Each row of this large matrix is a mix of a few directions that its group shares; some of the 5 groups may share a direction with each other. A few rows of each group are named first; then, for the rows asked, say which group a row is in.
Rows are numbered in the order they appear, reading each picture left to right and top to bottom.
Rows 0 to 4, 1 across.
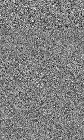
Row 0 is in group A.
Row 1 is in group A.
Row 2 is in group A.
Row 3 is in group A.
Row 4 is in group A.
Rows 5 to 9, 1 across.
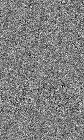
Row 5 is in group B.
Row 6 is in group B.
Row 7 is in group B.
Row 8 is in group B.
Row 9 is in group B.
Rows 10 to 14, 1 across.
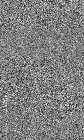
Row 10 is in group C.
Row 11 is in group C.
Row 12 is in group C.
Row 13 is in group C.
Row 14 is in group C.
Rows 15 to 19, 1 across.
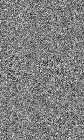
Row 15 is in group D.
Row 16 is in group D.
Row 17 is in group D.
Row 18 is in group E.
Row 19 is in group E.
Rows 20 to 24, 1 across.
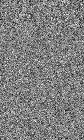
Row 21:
E
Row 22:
D
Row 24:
A
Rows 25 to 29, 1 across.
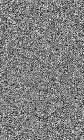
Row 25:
D
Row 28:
D
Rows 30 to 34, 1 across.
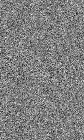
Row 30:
B
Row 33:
C
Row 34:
D
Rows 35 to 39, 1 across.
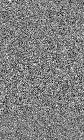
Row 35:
C
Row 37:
A
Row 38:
D
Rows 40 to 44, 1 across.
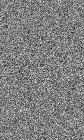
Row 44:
A
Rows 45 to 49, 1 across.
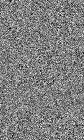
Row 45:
C
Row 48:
D
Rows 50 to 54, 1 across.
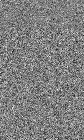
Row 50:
D
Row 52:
E
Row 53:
E
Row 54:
A
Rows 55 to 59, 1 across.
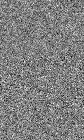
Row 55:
E
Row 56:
E
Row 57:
C
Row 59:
E
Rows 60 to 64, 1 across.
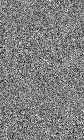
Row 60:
E
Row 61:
D
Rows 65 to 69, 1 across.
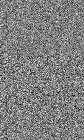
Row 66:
E
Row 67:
C
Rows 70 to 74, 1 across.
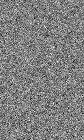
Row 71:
C
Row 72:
E
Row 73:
B
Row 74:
B
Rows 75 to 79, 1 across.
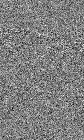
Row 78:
D
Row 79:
A
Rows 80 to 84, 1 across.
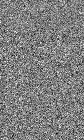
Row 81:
A
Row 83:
D
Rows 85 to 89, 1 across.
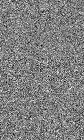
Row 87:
D
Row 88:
C
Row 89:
B
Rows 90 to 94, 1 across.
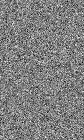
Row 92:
D
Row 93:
B
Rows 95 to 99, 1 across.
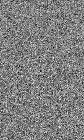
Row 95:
D
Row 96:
C
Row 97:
A
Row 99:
B
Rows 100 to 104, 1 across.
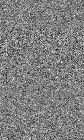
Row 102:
E
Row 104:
B
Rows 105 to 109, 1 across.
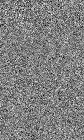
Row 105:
C
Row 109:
A
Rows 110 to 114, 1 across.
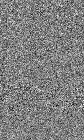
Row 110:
D
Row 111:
C
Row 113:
D
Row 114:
B
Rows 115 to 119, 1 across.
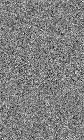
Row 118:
B
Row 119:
E
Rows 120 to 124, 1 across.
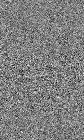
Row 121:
E
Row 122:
C
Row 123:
A
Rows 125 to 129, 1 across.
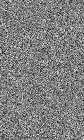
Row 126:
C
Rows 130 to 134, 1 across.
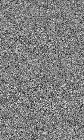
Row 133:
A
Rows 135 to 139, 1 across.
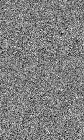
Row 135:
C
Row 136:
C
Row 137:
B
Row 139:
B
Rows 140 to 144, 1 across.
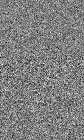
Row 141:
B
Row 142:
B
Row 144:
E
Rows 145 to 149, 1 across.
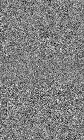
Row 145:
E
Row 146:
C
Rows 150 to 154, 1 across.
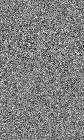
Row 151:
B
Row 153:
E
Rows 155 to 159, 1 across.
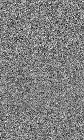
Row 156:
A
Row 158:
B
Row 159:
C
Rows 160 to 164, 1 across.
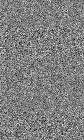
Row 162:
B
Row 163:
E
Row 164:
A
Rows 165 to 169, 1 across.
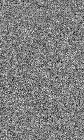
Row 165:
D
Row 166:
E
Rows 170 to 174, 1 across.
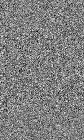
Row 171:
B
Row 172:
B
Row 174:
A
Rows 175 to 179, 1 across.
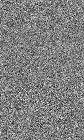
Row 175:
B
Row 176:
A
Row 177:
B
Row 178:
A
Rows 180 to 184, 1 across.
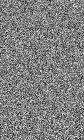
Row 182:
A
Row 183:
C
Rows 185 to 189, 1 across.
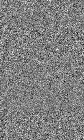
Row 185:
E
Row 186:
D
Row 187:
D
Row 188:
E
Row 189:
B
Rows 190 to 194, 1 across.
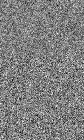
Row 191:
E
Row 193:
B
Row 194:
B
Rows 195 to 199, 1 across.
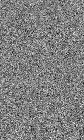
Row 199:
B
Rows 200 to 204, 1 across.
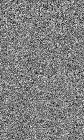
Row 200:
D
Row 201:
D
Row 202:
A
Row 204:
D
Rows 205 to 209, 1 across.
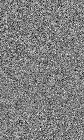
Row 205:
E
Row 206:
A
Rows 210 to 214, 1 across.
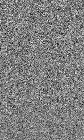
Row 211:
D
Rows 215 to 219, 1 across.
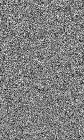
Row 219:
C
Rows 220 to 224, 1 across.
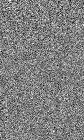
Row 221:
B
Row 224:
C
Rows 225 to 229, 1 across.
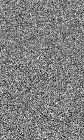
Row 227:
A
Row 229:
C
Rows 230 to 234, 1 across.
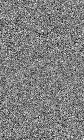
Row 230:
A
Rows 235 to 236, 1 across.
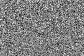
